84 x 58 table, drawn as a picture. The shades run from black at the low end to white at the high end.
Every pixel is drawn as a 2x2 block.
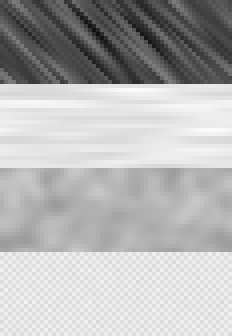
The table splits into 4 rows of 1 panel. Panel 1,1: low, slanting down to the right. Panel 2,1: very high, streaked across, faint in contrast. Panel 3,1: high, blotchy, faint in contrast. Panel 4,1: very high, checkered, faint in contrast.
